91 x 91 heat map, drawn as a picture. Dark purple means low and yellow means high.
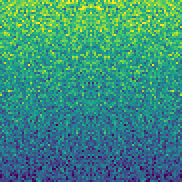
Histogram: bell-shaped. Slope: up to the top. Mirror symmetry: left to right. Stripes: none.
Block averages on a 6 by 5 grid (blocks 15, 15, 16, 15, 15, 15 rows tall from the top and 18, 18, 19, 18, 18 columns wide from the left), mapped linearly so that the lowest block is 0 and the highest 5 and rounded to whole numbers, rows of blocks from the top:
55555 / 44444 / 33333 / 22222 / 11111 / 00000
